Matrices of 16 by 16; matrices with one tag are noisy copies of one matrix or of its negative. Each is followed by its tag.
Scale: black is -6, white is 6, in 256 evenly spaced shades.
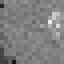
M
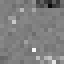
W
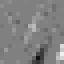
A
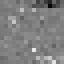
W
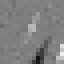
A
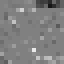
W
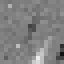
A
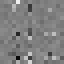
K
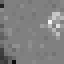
M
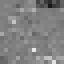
W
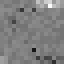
W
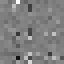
K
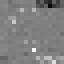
W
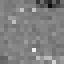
W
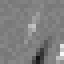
A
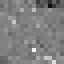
W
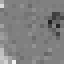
M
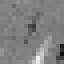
A
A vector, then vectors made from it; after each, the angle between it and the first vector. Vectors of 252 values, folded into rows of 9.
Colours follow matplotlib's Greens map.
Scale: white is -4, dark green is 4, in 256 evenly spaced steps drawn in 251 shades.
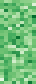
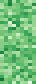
partly opposed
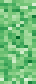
nearly parallel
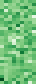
nearly opposite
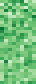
partly aligned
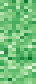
orthogonal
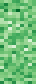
partly aligned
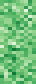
partly opposed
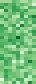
nearly parallel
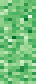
orthogonal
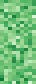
nearly opposite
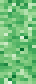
orthogonal
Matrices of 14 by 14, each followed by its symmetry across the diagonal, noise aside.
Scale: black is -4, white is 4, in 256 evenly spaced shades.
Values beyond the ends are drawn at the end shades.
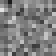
antisymmetric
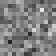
antisymmetric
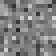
antisymmetric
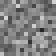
symmetric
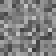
symmetric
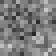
symmetric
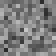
neither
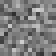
neither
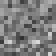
neither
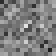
symmetric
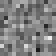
antisymmetric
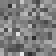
neither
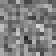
antisymmetric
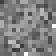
symmetric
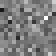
neither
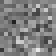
neither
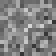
symmetric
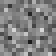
antisymmetric
